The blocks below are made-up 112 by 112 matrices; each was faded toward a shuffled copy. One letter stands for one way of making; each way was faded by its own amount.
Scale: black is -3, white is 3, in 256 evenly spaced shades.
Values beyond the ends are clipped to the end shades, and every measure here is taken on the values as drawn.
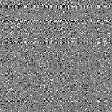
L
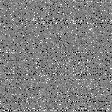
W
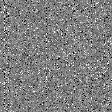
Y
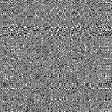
L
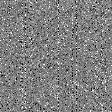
Y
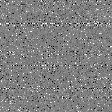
W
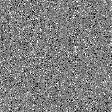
Y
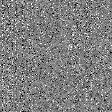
Y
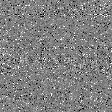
W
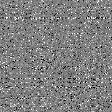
W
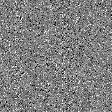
Y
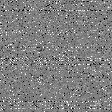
W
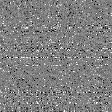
W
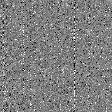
Y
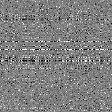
L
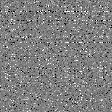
W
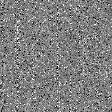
Y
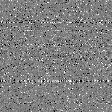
W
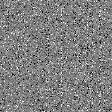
Y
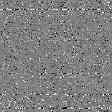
W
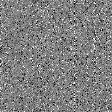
Y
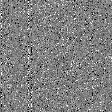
Y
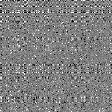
L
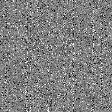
Y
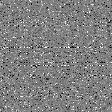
W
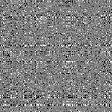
L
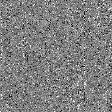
Y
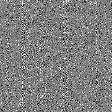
Y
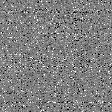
W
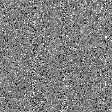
Y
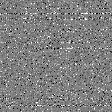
W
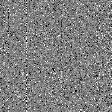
Y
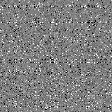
W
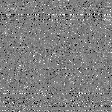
W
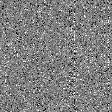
Y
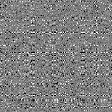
L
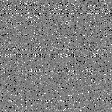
W
